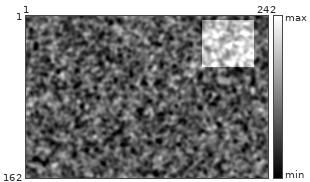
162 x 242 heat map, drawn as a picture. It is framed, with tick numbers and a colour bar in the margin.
Average level on the scale: 40%. Odd patch: higher, in the top right. Ninth with the highest average: top right. Mirror symmetry: none.
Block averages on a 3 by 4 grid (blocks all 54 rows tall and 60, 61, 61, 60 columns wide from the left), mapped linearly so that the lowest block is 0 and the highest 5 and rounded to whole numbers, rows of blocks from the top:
0 0 1 5 | 0 0 0 0 | 0 0 0 1
